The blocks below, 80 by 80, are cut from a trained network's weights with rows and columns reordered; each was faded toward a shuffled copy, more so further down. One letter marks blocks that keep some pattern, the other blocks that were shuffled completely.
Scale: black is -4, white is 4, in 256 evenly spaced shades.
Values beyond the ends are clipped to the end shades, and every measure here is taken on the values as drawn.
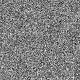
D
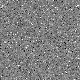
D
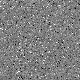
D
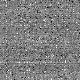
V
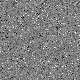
D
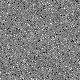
D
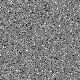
D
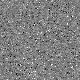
D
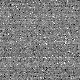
V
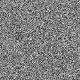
V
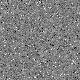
D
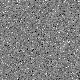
D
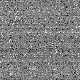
V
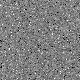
D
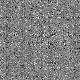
V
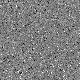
D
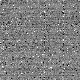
V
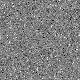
D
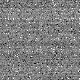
V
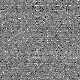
V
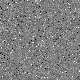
D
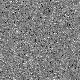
D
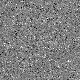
D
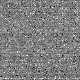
V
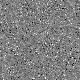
D
